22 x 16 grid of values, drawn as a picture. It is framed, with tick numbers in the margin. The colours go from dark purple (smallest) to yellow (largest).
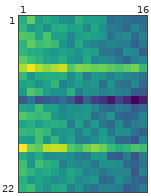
Odd lines: rows 7, 11 and 17. Average level on the scale: 50%. Ninth with the lowest average: middle right. Slope: up to the left.
